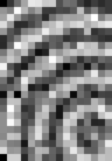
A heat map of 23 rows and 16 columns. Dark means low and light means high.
Odd rows or columns: none. Mirror symmetry: none. Slope: none. Rings: centred on the bottom right.
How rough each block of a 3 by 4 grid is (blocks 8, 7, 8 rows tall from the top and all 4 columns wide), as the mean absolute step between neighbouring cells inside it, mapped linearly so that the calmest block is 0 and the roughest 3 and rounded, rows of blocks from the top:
2101 | 3011 | 1010
